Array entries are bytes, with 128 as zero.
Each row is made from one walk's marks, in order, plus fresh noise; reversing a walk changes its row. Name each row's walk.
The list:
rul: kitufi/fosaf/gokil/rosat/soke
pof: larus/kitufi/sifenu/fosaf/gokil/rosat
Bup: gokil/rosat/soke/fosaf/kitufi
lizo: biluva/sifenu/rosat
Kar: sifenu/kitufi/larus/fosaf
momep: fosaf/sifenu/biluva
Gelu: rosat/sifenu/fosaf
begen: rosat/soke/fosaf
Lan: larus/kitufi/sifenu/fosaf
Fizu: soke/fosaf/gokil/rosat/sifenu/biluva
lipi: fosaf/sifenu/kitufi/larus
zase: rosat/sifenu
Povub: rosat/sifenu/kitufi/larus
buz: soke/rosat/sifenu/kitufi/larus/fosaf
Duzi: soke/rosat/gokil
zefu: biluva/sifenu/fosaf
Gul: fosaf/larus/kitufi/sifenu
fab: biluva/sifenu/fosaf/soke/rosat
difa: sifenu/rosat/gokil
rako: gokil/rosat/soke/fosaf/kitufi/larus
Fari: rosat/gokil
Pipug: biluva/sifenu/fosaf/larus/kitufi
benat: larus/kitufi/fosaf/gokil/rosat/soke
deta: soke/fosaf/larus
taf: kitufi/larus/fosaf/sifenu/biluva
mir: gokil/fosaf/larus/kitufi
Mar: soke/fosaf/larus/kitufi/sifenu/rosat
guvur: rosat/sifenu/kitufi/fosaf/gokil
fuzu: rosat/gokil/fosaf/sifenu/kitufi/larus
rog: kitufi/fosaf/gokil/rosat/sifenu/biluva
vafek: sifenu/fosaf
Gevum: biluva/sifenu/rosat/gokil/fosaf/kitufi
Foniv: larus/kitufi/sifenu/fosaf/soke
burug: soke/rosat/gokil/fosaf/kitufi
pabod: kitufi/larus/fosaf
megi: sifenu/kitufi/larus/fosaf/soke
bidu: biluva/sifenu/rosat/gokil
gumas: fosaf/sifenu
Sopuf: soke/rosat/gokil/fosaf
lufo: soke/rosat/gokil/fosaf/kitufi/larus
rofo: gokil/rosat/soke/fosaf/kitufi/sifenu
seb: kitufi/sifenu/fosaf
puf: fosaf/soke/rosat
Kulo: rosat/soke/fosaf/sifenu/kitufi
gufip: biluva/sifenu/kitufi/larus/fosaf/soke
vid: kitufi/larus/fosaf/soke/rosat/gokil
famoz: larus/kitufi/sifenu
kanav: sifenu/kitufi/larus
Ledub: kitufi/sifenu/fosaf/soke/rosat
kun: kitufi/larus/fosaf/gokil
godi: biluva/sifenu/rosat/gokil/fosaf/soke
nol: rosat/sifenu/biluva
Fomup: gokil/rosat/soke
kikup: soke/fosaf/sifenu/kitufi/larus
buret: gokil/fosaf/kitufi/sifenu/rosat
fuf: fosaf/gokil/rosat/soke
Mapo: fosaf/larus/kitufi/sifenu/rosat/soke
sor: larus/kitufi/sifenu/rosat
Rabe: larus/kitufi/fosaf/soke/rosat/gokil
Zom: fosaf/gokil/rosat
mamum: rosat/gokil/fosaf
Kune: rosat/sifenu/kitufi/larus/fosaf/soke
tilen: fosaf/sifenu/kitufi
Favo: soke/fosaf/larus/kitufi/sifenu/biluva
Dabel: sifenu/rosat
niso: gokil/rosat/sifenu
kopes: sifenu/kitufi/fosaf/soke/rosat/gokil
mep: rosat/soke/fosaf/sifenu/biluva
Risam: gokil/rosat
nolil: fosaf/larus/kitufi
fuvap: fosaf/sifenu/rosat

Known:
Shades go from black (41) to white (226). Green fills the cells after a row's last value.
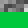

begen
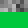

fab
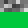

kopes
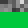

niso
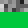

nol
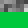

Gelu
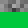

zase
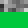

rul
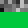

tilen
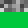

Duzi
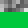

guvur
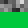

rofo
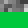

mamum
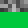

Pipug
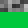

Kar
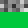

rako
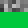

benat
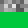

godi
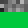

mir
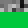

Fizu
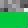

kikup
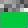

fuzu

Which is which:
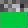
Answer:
burug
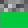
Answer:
buret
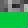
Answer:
vafek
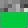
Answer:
deta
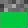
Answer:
sor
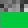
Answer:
Sopuf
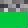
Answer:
fuvap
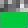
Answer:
lipi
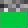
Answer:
Zom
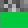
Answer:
Gevum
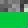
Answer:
buz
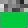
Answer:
mep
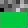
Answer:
nolil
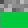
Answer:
Fomup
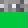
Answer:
gufip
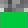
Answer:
Fari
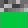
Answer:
difa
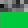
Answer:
seb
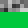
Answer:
kanav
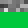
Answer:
puf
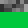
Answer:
pabod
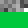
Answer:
lufo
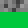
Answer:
momep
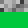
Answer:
megi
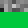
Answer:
Foniv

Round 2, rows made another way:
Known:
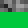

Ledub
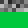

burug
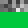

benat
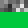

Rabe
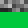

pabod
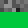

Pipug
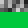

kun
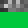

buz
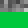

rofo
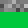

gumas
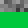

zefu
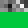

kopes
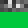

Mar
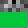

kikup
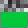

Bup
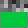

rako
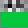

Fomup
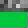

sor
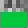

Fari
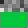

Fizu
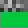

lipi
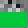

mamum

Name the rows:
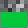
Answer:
pof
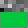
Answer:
nolil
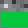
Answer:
deta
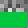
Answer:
Duzi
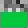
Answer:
Risam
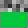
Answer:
bidu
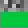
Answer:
begen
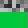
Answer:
godi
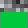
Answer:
mir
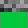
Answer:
Lan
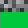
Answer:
Kar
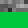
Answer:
Foniv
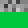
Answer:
Zom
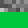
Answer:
fab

